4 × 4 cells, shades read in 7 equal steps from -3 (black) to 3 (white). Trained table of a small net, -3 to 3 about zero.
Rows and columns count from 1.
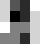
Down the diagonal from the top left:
2 -3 0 2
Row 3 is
3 0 0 2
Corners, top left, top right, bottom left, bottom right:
2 3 0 2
